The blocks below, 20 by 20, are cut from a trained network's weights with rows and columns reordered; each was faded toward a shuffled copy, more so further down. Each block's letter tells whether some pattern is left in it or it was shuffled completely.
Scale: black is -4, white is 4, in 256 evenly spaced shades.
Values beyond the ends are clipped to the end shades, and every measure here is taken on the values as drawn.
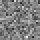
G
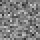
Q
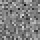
G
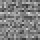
Q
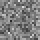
G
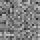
G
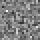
G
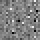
Q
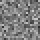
G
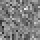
Q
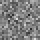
G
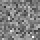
G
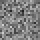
G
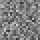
Q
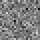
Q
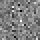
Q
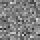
Q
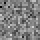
G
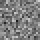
G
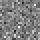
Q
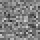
Q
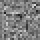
Q
